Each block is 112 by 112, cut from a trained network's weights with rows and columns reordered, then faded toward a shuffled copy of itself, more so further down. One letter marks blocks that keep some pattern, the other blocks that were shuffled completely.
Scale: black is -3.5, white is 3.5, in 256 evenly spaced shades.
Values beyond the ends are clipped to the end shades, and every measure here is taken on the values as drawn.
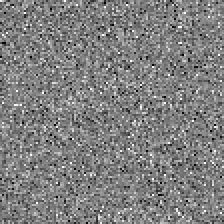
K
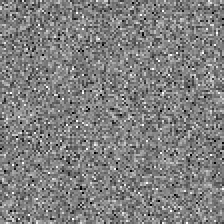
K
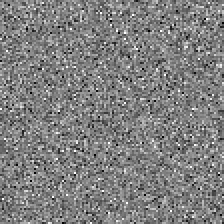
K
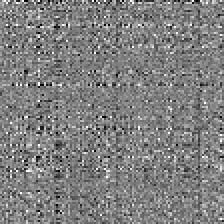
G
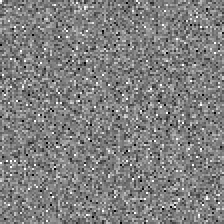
K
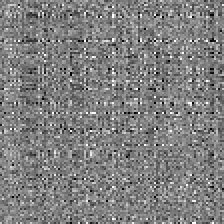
G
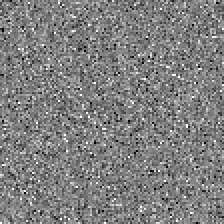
K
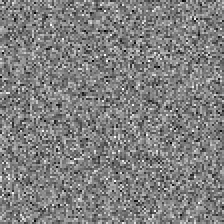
K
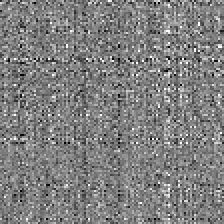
G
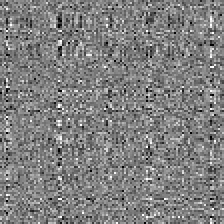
G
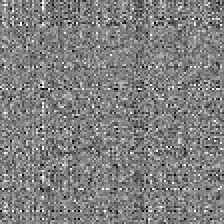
G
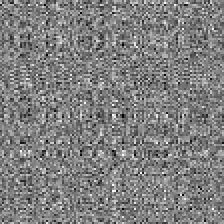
G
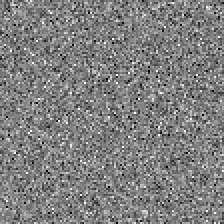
K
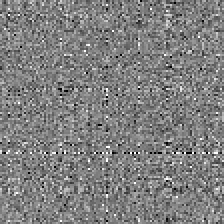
G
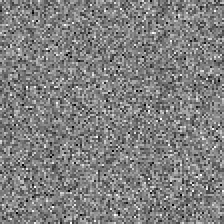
K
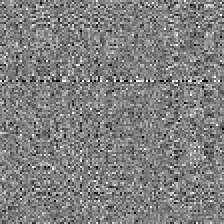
G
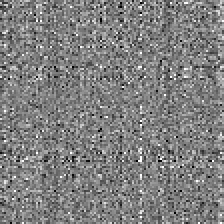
G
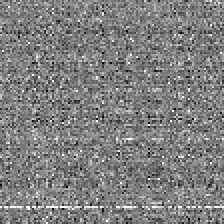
G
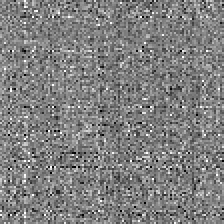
G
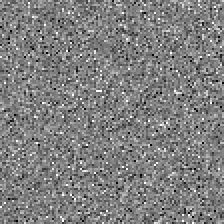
K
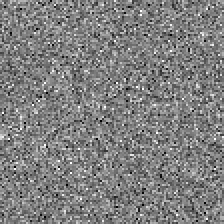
K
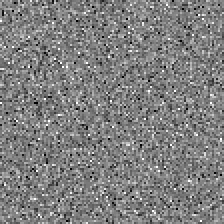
K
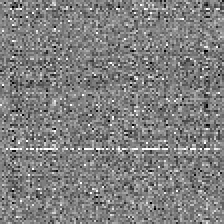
G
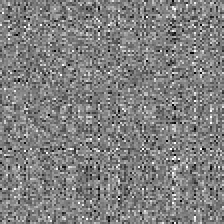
G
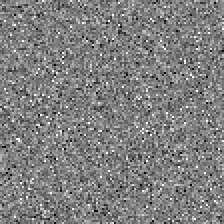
K
